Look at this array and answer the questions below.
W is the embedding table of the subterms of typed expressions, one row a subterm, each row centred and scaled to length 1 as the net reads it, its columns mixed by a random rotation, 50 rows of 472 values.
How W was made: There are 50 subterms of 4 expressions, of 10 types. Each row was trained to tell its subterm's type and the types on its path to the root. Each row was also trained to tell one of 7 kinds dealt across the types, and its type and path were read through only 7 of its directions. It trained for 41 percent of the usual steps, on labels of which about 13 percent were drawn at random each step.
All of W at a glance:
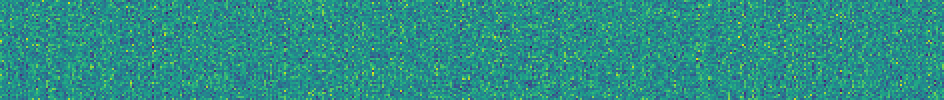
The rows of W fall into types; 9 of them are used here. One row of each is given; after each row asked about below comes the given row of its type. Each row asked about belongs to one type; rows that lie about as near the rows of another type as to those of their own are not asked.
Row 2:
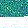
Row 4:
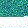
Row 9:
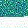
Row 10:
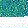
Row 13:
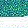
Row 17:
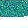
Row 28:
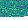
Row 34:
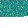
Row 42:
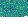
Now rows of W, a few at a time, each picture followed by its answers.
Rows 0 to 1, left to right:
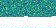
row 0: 4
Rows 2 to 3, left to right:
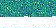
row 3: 9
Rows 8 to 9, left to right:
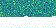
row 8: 42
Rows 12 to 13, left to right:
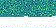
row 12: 13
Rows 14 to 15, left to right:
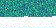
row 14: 2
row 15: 42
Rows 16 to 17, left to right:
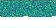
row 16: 34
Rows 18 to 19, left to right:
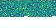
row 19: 4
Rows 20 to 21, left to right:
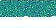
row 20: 10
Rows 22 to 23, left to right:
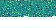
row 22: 2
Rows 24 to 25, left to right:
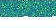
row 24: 17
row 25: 9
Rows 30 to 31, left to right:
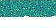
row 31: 34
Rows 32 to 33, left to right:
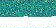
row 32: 17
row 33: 17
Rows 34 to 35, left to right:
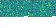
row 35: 4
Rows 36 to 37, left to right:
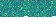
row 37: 34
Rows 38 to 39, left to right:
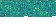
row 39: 2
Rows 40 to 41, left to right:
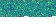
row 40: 42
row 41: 28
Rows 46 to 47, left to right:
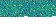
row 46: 4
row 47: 13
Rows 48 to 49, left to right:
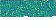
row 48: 17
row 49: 2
